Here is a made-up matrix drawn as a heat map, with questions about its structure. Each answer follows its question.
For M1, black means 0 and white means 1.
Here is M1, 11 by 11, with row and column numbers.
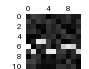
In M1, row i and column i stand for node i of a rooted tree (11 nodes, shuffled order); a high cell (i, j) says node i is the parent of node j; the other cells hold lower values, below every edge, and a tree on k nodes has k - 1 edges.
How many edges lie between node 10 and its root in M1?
2
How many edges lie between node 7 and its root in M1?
1
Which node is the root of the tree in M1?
6
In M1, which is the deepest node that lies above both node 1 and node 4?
7
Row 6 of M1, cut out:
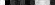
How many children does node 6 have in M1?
4
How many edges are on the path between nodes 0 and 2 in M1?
4
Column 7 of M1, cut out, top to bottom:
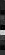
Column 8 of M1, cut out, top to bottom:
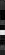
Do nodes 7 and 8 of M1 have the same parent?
yes
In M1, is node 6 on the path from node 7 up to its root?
yes
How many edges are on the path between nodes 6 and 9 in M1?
1
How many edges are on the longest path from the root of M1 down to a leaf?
3
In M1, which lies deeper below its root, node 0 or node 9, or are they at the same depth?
the same depth
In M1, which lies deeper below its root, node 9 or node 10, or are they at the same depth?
node 10
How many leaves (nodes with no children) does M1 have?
8
